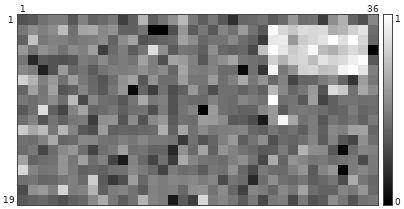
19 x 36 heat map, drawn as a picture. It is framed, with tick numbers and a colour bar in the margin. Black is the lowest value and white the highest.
Odd patch: higher, in the top right. Ninth with the highest average: top right. Average level on the scale: 50%. Mirror symmetry: none. Stripes: none.
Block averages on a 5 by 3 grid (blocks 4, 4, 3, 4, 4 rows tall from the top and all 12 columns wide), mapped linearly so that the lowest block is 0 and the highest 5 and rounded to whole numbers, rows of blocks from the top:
105 / 014 / 001 / 100 / 100
